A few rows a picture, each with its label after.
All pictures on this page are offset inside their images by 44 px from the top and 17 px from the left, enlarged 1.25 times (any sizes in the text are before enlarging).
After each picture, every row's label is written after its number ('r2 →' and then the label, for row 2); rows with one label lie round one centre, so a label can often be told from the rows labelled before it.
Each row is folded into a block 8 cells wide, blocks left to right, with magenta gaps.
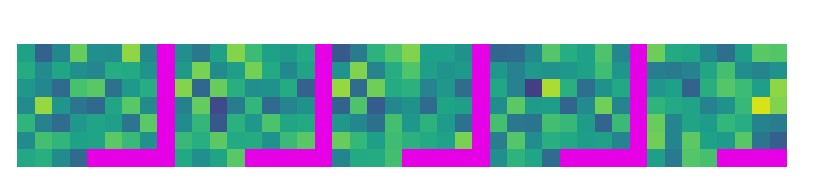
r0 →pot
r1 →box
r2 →box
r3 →pot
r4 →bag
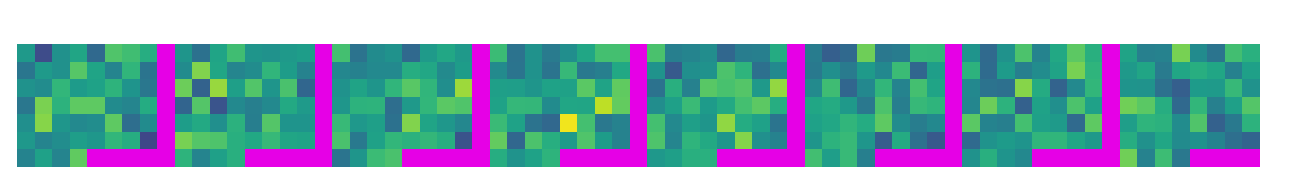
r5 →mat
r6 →box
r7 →bag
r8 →bag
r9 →bag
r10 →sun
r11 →pot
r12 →sun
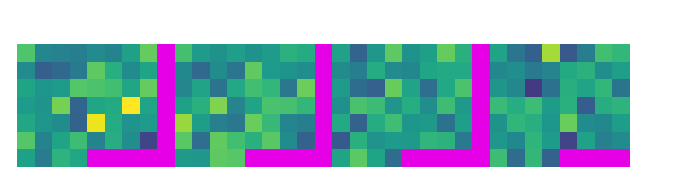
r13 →bag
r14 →bag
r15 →pot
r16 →sun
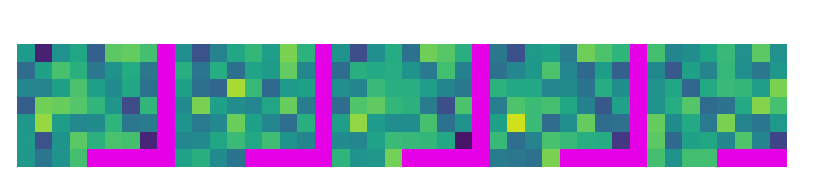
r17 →mat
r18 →pot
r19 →mat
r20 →mat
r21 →bag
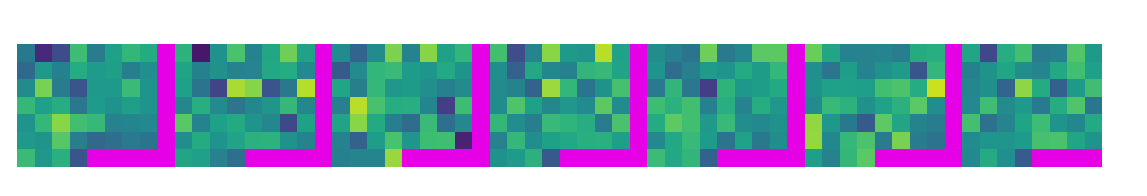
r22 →sun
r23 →pot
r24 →mat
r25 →pot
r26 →sun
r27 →bag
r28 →pot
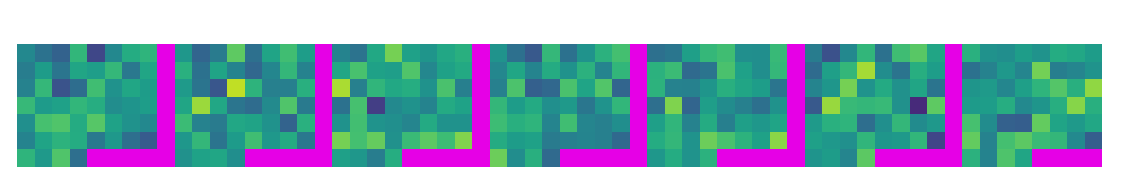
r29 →sun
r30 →pot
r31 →box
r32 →sun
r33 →box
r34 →mat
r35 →bag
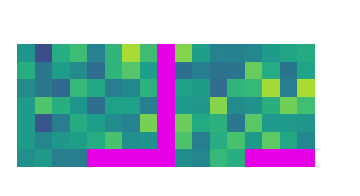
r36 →pot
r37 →bag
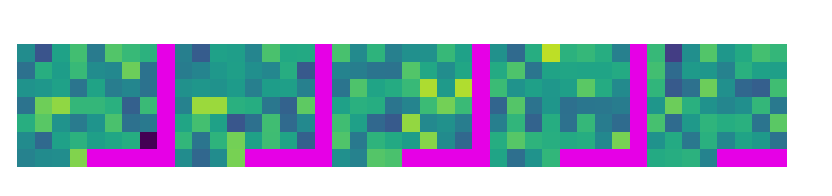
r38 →mat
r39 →mat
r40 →bag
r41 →box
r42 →pot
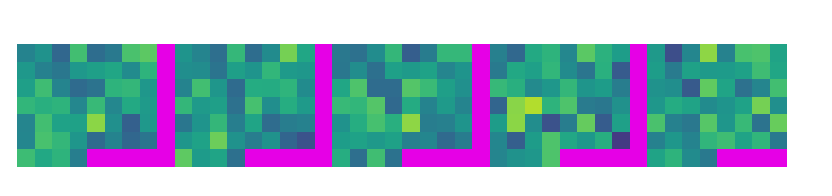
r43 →sun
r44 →sun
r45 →sun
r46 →mat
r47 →pot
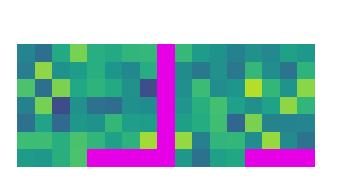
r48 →box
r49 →bag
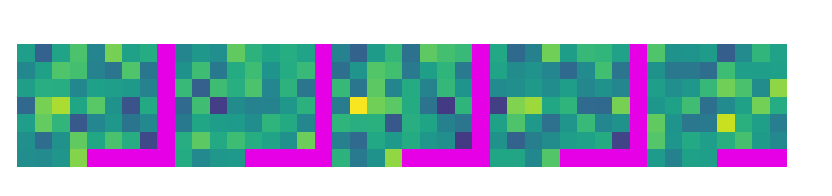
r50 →mat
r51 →box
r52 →mat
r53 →mat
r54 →bag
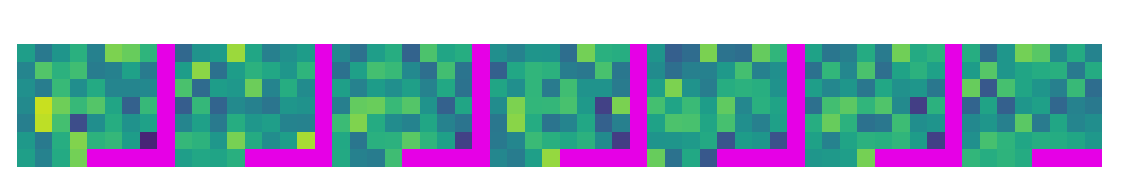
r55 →mat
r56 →box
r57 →mat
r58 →mat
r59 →sun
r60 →mat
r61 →box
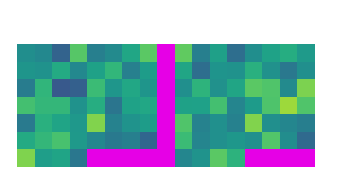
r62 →sun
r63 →bag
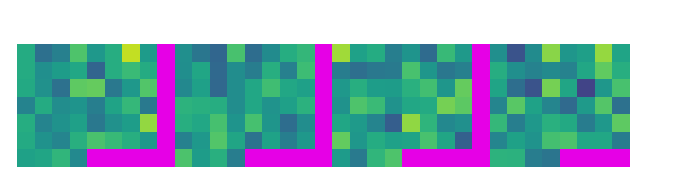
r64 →pot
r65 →sun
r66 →bag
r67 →pot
